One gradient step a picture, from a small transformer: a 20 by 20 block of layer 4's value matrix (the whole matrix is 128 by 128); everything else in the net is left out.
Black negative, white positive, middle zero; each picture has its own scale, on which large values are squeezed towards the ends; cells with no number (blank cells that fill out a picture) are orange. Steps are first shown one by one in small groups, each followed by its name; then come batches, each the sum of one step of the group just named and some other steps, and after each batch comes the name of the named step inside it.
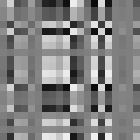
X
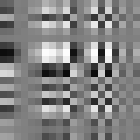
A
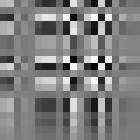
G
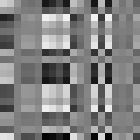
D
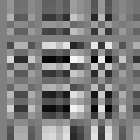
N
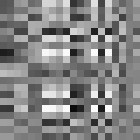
A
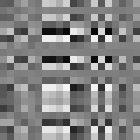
N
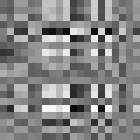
A
